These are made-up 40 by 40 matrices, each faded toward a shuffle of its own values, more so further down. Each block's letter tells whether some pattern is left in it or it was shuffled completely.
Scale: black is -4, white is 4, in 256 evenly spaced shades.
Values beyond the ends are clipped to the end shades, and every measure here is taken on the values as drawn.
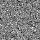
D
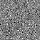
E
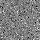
D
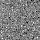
D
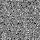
E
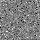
D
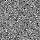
D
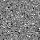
E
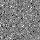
E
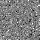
E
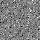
D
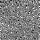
E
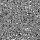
E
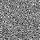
E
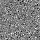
D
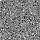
D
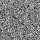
D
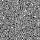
E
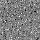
D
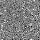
E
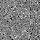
E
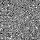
E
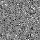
E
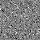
E
